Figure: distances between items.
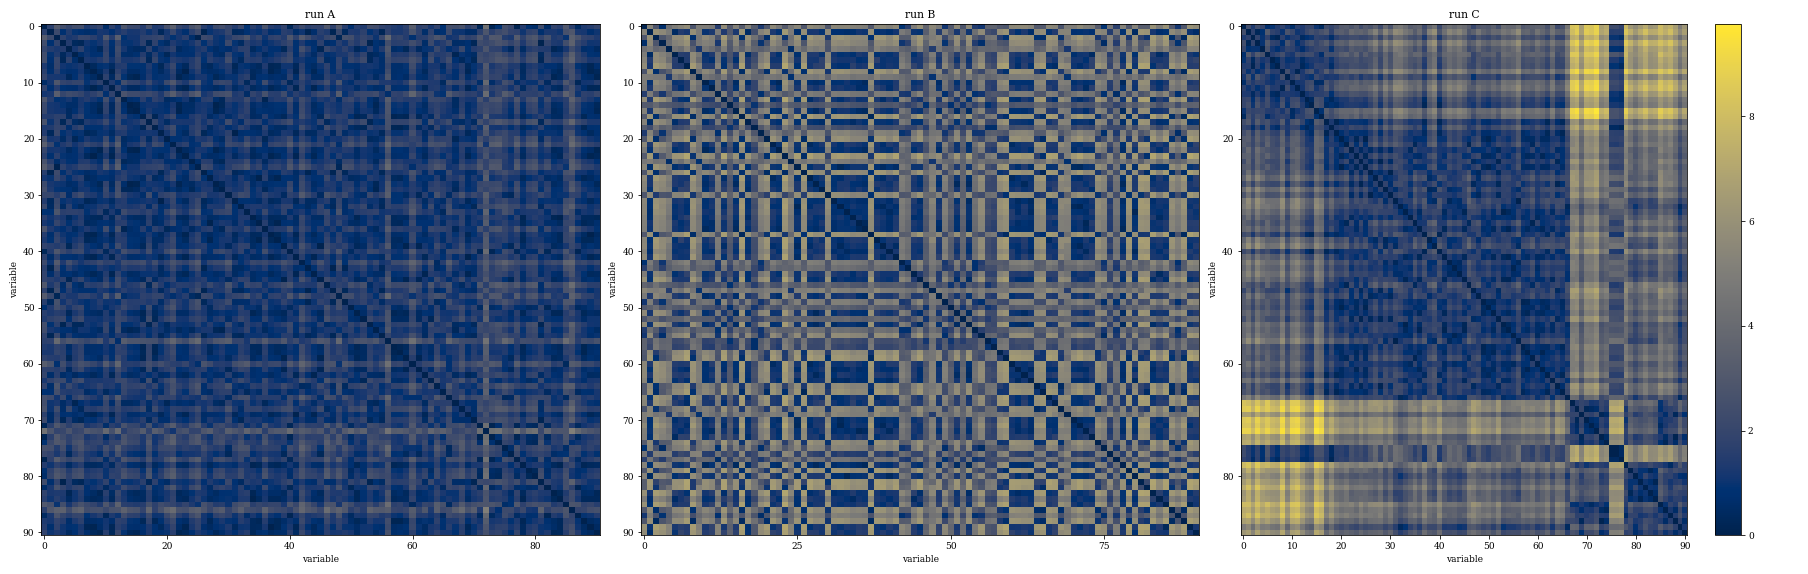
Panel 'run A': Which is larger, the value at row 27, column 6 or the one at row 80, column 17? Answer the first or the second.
the second
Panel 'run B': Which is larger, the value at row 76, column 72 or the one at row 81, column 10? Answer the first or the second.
the second
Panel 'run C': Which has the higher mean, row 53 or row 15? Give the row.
15
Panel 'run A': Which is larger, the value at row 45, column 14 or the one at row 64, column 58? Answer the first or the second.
the second
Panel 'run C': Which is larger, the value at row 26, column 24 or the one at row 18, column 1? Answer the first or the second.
the second
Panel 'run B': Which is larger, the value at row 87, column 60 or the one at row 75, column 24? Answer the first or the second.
the first
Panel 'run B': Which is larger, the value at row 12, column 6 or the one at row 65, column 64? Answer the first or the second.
the first
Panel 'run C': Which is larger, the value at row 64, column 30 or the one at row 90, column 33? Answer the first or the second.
the second
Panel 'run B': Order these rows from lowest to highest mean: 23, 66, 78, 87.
78, 66, 87, 23
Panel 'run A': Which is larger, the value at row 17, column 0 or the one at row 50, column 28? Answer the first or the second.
the first
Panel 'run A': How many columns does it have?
91
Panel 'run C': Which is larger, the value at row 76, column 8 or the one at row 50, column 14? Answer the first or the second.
the first
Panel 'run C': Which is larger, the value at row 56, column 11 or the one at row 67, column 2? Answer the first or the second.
the second
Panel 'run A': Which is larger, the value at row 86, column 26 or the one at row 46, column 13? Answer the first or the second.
the first
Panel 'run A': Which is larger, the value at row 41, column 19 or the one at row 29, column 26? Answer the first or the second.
the second
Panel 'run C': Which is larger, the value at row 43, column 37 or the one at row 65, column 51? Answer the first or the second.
the first
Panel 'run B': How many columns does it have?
91
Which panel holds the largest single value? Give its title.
run C
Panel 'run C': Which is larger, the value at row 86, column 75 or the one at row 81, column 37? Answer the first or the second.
the first
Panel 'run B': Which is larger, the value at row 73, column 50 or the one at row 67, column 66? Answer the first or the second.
the first
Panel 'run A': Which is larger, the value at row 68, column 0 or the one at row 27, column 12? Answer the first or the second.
the first
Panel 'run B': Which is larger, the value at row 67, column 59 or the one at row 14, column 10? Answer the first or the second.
the first
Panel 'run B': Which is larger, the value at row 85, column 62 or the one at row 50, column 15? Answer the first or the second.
the second
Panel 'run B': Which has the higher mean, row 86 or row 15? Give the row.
86
